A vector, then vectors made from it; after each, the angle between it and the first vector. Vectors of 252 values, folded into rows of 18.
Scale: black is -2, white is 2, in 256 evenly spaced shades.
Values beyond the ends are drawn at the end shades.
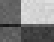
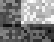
nearly parallel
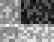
nearly opposite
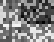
partly opposed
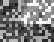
partly aligned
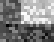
nearly parallel
